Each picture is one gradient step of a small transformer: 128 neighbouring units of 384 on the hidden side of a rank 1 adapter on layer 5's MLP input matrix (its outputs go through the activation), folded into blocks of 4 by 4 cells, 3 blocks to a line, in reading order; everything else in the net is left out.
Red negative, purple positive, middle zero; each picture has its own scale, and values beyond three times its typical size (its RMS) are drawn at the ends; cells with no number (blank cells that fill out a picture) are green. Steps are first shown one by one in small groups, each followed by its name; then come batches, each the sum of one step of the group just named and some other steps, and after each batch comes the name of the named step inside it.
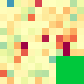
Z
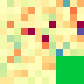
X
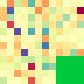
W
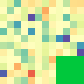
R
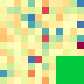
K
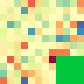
R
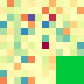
R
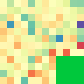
K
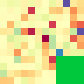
X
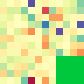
K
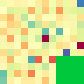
K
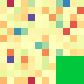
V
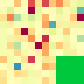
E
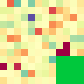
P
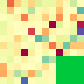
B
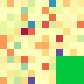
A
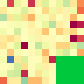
V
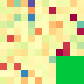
P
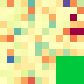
V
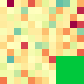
V
